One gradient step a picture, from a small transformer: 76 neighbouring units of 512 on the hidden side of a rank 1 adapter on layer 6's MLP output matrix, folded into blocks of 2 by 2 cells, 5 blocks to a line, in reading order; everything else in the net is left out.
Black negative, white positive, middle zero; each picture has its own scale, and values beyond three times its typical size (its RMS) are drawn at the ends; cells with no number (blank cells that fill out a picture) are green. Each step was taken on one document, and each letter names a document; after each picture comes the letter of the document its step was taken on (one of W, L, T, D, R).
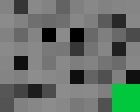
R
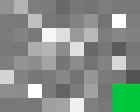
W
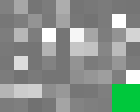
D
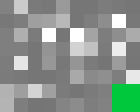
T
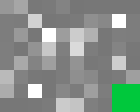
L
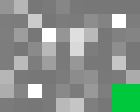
L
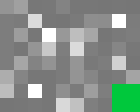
L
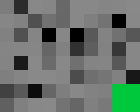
T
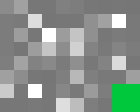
L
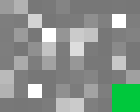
W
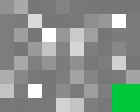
L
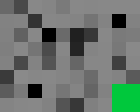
W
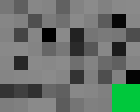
R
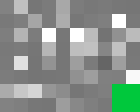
R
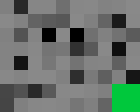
T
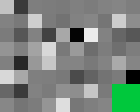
W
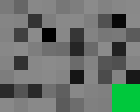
R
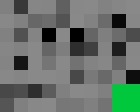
T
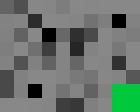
W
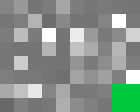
D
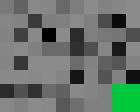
R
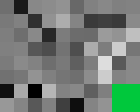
D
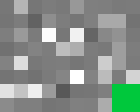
R
